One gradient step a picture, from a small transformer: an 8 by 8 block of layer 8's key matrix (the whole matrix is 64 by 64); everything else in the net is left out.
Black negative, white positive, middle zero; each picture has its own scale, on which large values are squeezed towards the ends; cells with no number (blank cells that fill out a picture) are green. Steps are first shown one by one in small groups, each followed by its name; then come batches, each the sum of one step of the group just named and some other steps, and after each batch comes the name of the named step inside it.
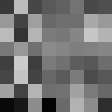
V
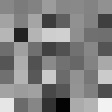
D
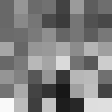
D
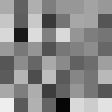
D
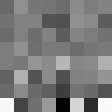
D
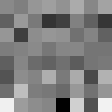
D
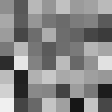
D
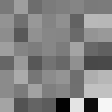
V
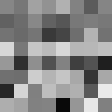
V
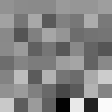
D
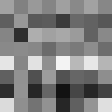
D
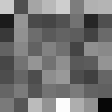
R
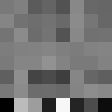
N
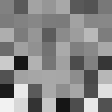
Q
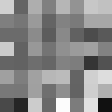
R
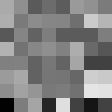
N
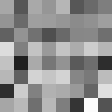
Q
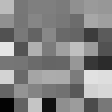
N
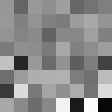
Q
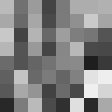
N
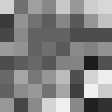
R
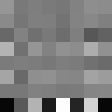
N
